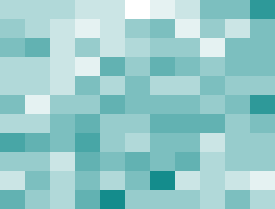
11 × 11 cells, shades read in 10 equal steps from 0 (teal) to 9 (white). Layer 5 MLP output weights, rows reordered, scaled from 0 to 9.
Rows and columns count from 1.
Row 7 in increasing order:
3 3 3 3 4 4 5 5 5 6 6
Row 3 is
4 3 7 5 7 6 5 5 8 4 4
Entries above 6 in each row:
5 5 3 2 1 1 0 1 1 4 0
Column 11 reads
1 4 4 4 5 1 4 5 5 8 6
